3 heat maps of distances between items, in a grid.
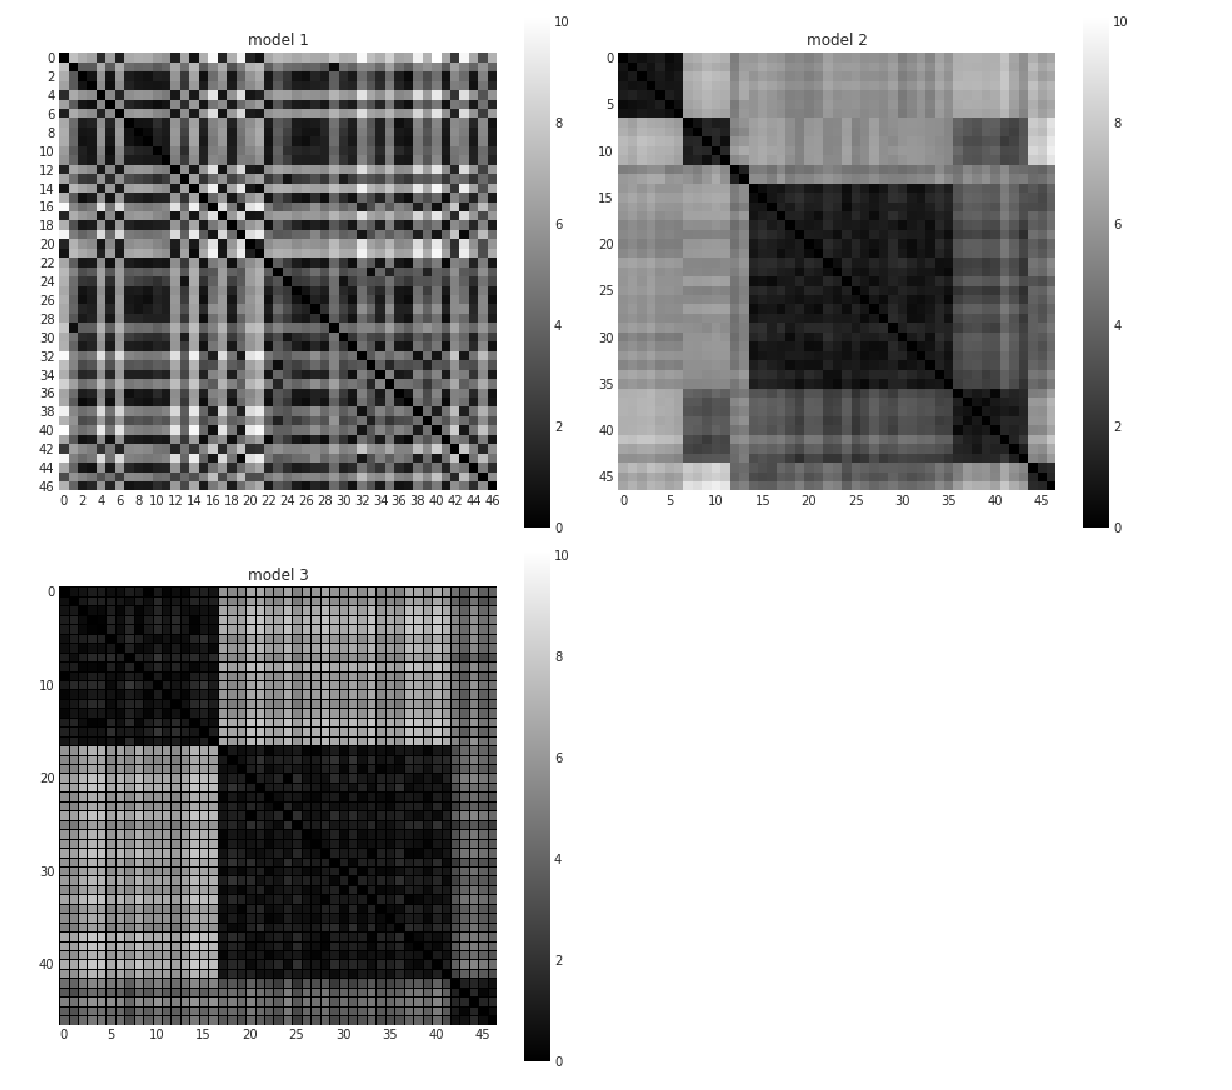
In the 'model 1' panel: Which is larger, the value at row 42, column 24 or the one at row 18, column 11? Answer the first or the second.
the first
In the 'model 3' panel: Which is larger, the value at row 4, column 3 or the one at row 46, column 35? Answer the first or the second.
the second
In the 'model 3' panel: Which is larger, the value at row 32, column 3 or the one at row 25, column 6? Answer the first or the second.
the first
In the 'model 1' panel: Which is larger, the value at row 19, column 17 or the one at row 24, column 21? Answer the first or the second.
the first
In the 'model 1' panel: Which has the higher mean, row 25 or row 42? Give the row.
42
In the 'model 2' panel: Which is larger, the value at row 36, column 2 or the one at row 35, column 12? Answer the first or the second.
the first
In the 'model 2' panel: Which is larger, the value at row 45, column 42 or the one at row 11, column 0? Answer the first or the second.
the second
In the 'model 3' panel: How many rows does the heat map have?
47
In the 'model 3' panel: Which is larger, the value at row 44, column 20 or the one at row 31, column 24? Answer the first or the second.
the first
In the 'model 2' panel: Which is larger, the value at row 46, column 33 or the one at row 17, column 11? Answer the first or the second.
the second
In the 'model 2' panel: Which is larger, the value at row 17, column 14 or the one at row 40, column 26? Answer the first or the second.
the second
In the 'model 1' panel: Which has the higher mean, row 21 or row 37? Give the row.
21
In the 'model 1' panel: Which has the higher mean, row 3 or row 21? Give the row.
21
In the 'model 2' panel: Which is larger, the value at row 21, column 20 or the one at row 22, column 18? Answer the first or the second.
the second
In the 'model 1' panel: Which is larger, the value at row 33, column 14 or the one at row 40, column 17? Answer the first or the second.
the second
